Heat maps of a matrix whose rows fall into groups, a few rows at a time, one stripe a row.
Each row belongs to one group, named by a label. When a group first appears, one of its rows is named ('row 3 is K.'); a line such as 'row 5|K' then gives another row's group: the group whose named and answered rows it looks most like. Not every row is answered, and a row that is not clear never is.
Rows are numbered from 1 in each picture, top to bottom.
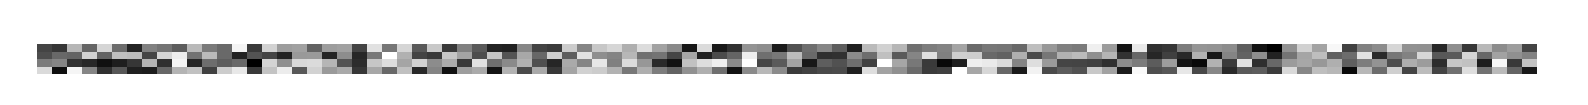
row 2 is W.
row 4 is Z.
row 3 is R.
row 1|Z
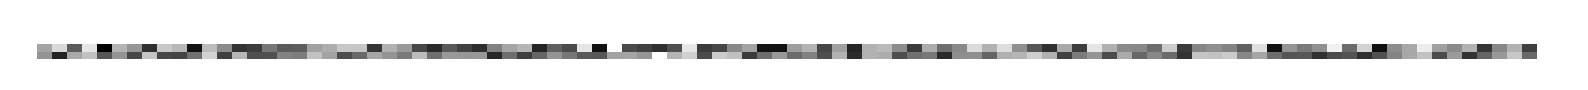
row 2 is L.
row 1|W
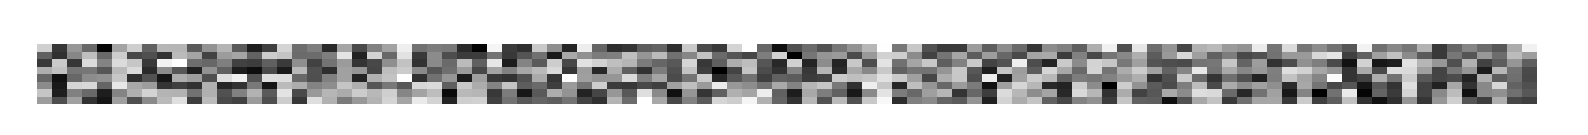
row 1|W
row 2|Z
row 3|W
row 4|W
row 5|Z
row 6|L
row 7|L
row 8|L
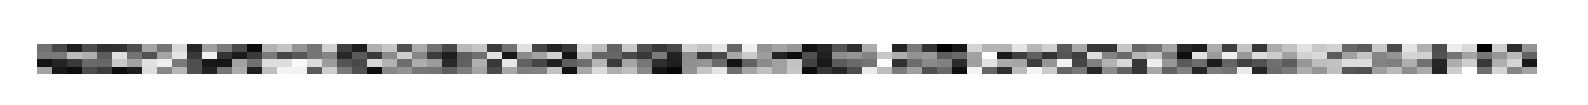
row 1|R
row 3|R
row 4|R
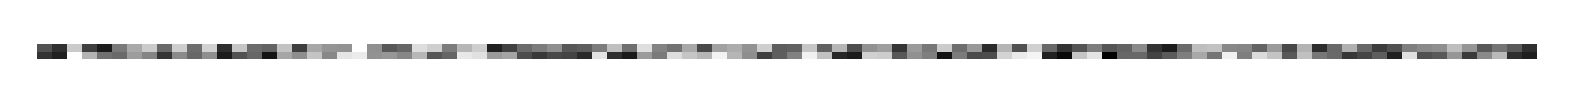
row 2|L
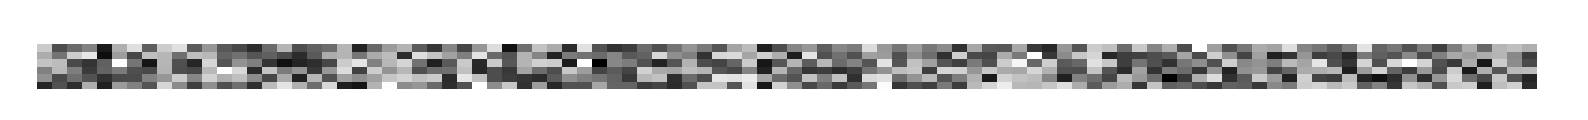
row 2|L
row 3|W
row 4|Z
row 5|L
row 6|R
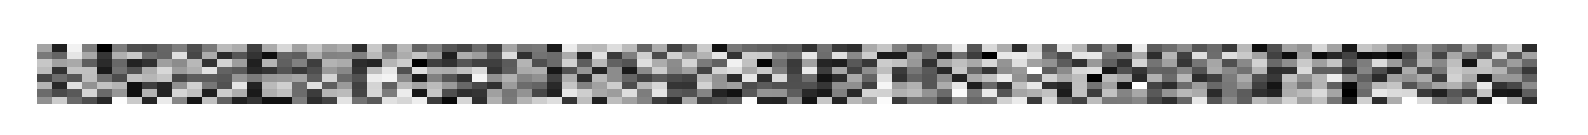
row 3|Z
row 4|L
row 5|R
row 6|Z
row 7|Z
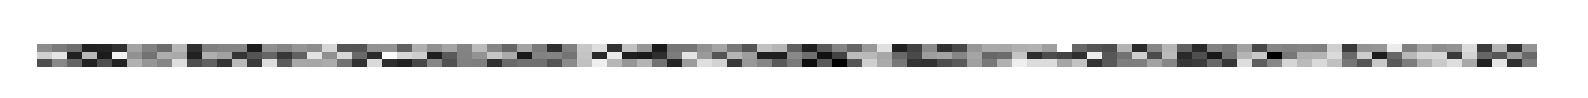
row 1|R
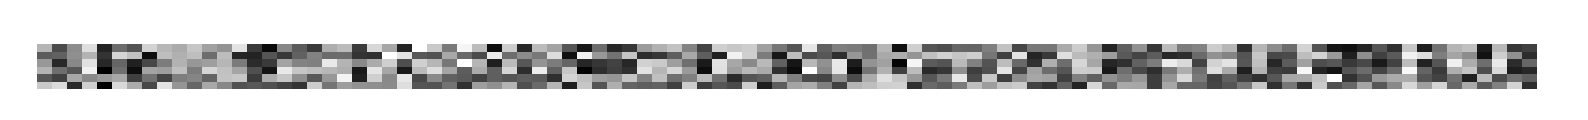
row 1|L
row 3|L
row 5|Z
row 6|W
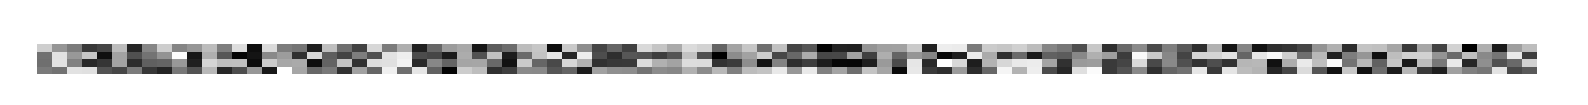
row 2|W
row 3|Z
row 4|L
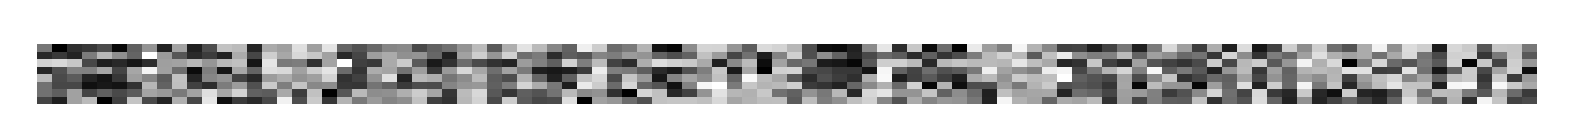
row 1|R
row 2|R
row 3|Z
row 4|R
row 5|R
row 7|L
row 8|L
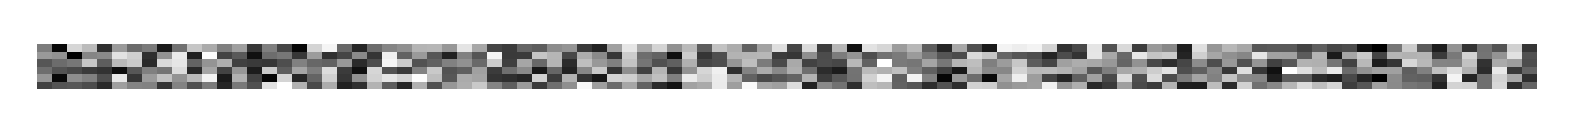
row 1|L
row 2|W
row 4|R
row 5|L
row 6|R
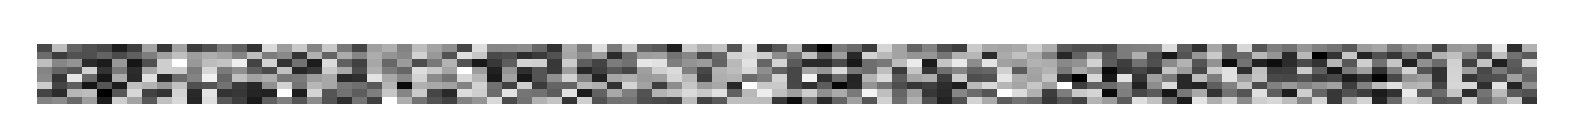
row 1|R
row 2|L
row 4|L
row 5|L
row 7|L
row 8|W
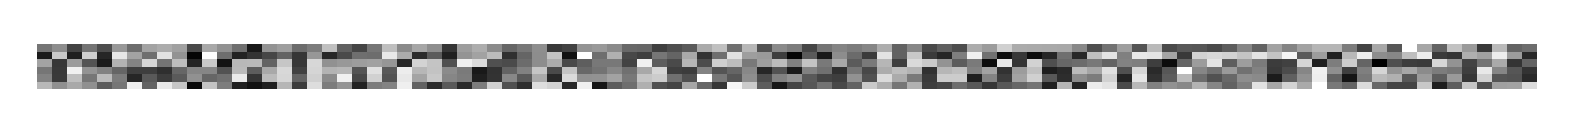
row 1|R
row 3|L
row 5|Z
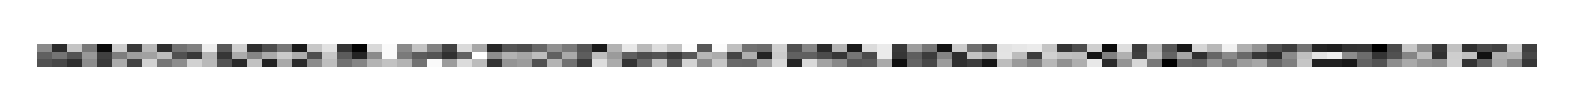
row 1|L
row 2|R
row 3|L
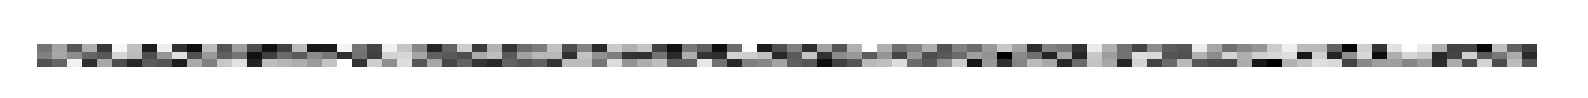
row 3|Z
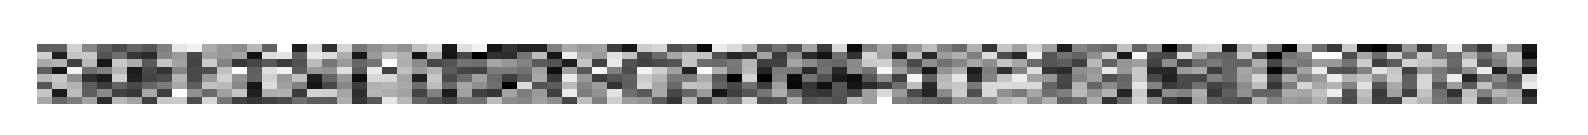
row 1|L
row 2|Z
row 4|Z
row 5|Z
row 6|Z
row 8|W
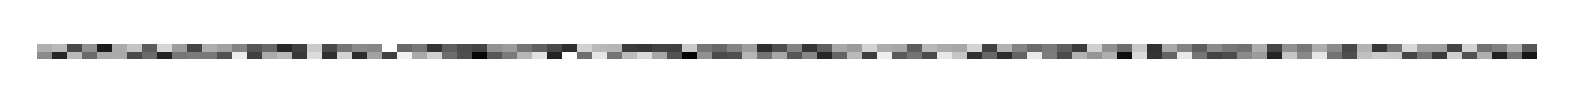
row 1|W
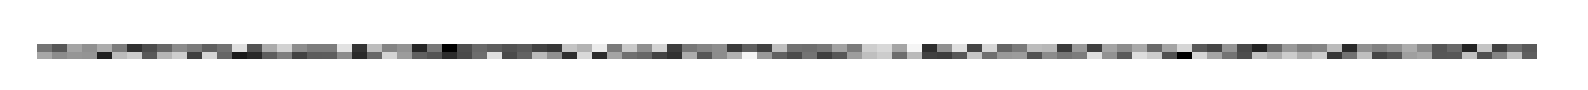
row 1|Z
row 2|W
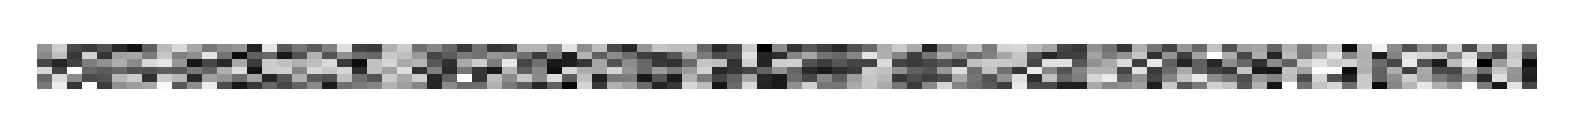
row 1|Z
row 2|W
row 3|R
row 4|Z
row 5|W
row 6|W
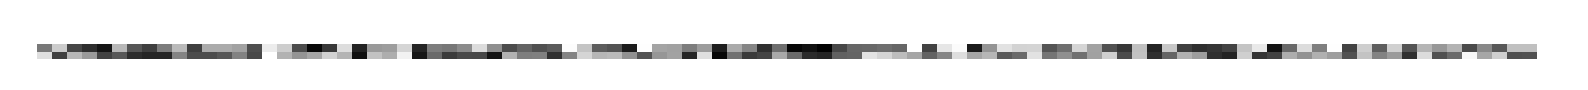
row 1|Z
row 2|Z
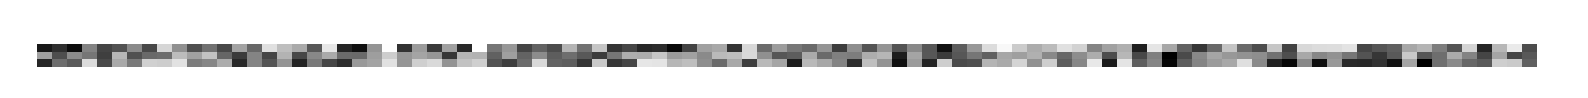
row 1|R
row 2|L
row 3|L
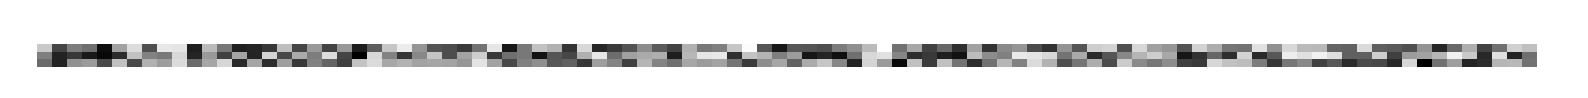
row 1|W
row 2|R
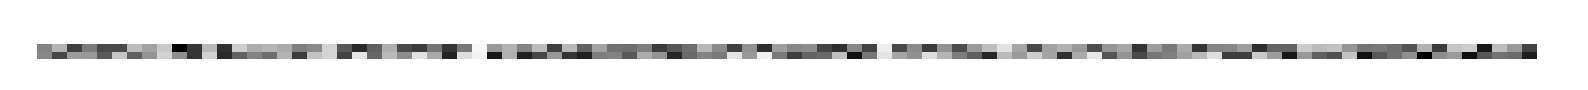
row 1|R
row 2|L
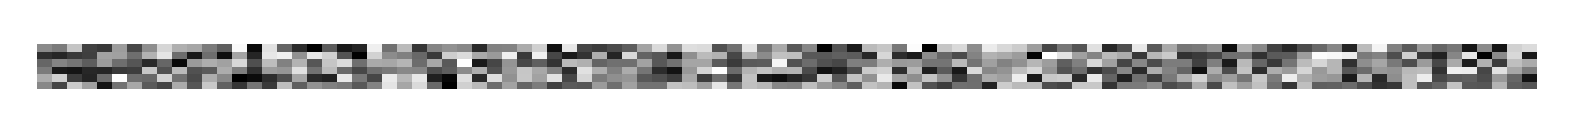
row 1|Z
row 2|R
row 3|Z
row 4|R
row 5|W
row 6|L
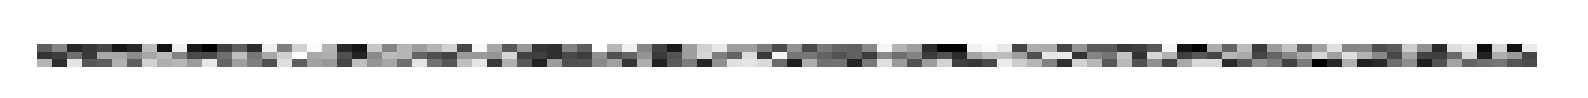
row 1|R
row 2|R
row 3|L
